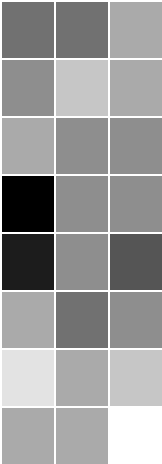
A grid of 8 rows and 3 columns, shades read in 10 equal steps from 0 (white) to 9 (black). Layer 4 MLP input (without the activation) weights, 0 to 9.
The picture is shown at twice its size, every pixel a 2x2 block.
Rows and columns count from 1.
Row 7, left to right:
1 3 2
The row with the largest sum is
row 5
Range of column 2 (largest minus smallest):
3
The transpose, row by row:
5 4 3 9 8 3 1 3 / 5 2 4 4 4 5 3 3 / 3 3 4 4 6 4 2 0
